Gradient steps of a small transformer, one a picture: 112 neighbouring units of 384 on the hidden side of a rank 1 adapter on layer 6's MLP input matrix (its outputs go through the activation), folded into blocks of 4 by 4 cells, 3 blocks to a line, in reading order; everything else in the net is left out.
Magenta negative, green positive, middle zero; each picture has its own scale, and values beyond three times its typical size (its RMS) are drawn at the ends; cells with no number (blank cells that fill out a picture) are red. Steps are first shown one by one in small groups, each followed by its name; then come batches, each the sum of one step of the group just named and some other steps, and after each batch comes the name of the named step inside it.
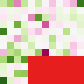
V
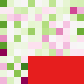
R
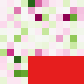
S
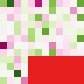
R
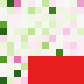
R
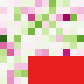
S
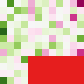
V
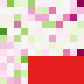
S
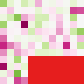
R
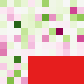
R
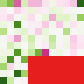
V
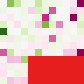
R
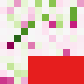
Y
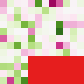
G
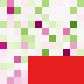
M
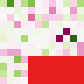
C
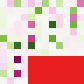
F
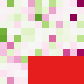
Y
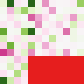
M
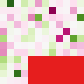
C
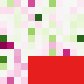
M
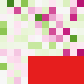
C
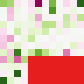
M
